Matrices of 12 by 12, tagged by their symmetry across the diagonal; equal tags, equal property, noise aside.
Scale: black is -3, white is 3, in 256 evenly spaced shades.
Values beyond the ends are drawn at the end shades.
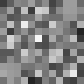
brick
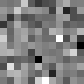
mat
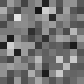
brick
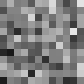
mat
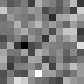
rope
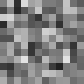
mat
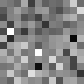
rope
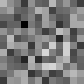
brick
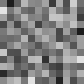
mat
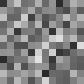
brick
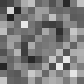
brick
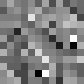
mat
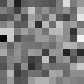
rope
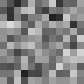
rope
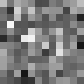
rope
